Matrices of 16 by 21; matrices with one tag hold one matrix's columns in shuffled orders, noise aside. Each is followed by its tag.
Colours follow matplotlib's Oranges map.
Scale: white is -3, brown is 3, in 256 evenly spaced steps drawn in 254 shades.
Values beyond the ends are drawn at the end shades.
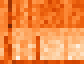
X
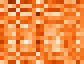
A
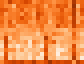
X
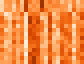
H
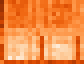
X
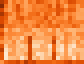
X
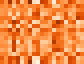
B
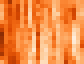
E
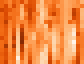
E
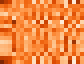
B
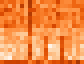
X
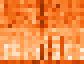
X
